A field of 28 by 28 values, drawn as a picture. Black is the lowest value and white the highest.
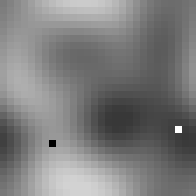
Lone odd cells: 2, 1 higher and 1 lower than their neighbours. Stripes: none. Roughest part: bottom left. Average level on the scale: 50%. Histogram: bell-shaped.
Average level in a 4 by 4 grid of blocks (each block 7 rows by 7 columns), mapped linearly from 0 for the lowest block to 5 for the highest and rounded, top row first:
3 4 3 2
4 2 1 2
2 2 0 0
3 5 3 1
